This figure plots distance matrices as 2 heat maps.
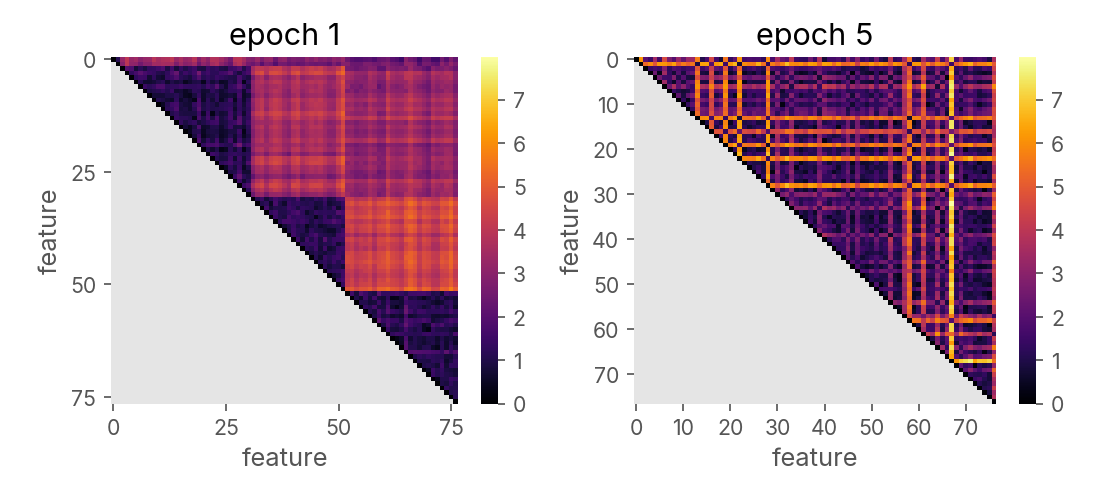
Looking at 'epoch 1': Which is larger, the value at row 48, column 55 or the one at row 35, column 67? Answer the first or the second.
the second
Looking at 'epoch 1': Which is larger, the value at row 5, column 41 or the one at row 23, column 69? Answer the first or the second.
the first
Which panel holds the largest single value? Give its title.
epoch 5
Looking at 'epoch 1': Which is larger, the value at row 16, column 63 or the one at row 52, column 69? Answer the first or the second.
the first
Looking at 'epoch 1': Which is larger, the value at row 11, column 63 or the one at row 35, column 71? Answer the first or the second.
the second
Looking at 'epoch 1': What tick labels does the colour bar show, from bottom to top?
0, 1, 2, 3, 4, 5, 6, 7
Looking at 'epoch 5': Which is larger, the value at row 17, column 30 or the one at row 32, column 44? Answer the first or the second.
the first
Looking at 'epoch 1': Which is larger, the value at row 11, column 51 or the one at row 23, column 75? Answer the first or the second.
the first
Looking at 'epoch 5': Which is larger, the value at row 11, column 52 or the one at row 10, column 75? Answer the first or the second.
the first
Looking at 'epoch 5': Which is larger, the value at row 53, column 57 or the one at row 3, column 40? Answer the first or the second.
the first
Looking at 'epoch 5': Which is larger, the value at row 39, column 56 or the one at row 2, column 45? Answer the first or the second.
the first
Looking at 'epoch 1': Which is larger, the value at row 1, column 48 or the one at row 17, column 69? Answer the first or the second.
the second
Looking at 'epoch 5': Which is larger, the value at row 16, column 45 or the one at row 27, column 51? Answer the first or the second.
the first
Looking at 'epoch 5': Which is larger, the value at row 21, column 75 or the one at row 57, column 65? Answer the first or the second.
the second
